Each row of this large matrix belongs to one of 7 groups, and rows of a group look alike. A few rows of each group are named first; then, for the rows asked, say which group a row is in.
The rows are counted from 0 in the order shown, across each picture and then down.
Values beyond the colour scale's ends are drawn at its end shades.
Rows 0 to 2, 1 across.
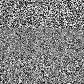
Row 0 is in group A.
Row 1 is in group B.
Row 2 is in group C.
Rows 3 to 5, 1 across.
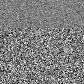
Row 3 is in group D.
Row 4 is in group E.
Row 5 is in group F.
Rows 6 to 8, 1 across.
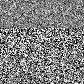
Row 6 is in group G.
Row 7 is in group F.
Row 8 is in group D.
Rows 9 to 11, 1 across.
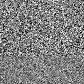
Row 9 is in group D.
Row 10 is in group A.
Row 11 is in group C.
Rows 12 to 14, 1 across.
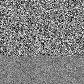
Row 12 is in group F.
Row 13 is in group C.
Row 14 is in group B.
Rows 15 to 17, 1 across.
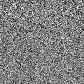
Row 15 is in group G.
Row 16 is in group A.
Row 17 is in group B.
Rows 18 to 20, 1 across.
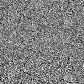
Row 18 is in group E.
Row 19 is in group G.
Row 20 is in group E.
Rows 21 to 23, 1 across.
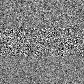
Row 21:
C
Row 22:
F
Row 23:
D
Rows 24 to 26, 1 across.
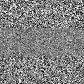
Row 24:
G
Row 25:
B
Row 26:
C
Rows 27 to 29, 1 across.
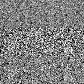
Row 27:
D
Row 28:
E
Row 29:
E
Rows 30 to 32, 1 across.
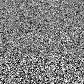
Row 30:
D
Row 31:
A
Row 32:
D
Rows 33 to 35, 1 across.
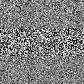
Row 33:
B
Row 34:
F
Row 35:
F
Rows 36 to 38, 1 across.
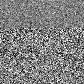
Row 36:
D
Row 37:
A
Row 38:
G
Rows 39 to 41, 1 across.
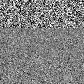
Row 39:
B
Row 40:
F
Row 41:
E
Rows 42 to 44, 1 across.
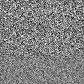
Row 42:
G
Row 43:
G
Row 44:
C
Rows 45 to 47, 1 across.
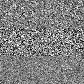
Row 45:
G
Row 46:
G
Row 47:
A
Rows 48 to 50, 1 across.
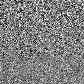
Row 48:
C
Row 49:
D
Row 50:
A
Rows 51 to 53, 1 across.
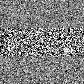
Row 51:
F
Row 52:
E
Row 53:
D
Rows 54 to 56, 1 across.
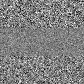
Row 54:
B
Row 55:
F
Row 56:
C
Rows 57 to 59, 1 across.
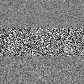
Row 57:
F
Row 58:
E
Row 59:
C
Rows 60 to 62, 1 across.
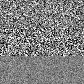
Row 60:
G
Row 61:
F
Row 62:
F
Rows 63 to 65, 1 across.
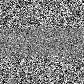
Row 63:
A
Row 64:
F
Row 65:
D
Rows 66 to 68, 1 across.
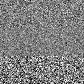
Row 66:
A
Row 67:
D
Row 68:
D
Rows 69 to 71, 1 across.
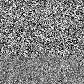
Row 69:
G
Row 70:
F
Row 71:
A
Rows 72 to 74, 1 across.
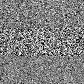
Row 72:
D
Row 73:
C
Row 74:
E
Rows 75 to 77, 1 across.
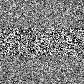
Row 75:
G
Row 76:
B
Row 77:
A
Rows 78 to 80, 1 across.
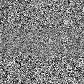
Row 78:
E
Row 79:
A
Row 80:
B
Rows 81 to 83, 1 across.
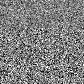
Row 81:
F
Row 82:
D
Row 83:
F
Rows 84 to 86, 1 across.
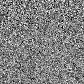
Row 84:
F
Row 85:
G
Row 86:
B
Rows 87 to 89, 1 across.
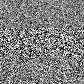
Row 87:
D
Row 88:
D
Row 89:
A
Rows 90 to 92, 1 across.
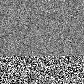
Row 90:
F
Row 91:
E
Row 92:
F
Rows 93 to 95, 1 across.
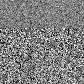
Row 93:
D
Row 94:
F
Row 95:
B
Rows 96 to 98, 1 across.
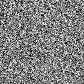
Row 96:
C
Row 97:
D
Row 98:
G
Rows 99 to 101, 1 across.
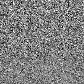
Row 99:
F
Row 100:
F
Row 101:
G
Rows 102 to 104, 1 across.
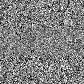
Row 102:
E
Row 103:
B
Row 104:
A
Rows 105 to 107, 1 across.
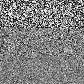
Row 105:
G
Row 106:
E
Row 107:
A
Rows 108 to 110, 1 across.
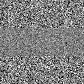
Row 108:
E
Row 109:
D
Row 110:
F
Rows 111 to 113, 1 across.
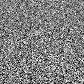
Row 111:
D
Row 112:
E
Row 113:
D
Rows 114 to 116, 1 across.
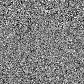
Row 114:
F
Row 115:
B
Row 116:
D
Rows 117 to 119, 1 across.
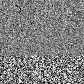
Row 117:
B
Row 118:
F
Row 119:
C
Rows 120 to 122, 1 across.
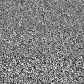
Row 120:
C
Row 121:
G
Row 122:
G
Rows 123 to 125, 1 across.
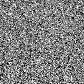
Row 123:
G
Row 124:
D
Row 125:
E
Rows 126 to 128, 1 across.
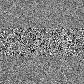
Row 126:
G
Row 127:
B
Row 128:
A
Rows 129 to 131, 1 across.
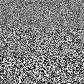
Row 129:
A
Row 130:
B
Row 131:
C
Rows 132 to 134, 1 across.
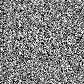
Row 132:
C
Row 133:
C
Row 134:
A
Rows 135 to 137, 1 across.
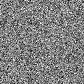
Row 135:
A
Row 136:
D
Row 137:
F
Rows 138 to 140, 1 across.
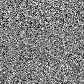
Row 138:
D
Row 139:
D
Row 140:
A
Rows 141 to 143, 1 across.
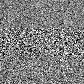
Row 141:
E
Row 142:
D
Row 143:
A
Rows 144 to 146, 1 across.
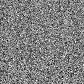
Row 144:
E
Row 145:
D
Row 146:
F
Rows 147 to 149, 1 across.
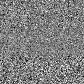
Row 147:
F
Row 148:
F
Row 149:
A
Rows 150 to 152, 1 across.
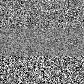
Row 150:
F
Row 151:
F
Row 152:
C
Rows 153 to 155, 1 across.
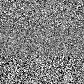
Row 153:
G
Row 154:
F
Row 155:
E
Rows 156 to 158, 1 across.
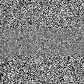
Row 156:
A
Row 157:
C
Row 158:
E
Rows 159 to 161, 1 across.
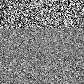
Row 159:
E
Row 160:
G
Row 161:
G
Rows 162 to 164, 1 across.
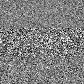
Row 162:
G
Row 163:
A
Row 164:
F
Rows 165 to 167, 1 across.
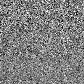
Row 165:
F
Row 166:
A
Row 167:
A
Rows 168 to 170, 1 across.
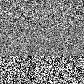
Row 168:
G
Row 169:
F
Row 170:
B
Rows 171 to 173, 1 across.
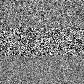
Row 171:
C
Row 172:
B
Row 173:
A
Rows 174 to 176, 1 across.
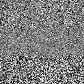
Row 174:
E
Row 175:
F
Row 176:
A
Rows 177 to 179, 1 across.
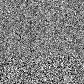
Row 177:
D
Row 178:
B
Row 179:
E
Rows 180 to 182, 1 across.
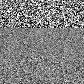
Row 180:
D
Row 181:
E
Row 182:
D
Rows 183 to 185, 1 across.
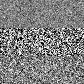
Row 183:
B
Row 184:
C
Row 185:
G
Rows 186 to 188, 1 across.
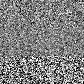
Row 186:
B
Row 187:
D
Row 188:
D
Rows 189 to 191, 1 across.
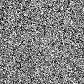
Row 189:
E
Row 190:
G
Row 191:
B
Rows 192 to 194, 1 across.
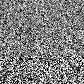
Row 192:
C
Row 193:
B
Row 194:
A
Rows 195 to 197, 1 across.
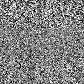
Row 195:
G
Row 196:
D
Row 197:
B
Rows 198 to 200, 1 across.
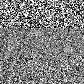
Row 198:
D
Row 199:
E
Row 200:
A
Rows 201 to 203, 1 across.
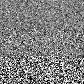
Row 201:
D
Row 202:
G
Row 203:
D
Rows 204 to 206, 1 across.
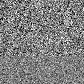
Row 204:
E
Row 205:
A
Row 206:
D
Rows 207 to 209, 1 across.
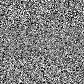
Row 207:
F
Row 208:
D
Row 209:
C
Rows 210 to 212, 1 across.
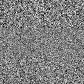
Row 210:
C
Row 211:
B
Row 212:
D
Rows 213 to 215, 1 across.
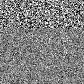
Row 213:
D
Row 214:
A
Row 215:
F
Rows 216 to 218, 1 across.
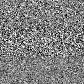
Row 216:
D
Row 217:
G
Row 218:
F
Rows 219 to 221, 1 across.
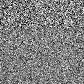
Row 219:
E
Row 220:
G
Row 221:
A
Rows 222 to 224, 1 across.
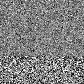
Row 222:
F
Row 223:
B
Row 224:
G
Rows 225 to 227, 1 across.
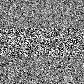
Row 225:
G
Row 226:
F
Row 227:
E
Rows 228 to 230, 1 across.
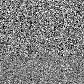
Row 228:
D
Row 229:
F
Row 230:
A
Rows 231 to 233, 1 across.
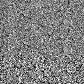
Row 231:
E
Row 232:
E
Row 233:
C
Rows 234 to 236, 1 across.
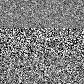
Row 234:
G
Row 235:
F
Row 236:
C
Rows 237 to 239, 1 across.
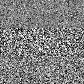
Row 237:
F
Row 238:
C
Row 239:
D
